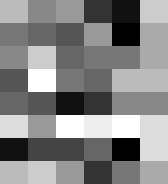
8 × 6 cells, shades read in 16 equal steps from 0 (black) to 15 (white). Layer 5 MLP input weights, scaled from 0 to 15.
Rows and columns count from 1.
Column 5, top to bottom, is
1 0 7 11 8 15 0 7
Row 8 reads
11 12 9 3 7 10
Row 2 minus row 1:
-4 -2 -4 6 -1 -2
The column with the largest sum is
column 6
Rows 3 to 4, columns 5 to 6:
7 10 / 11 11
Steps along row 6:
down up down up down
